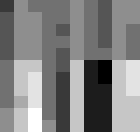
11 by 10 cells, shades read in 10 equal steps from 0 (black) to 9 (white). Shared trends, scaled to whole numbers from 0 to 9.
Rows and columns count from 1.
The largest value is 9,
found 2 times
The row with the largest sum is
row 11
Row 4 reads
3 5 5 4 4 5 4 3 5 4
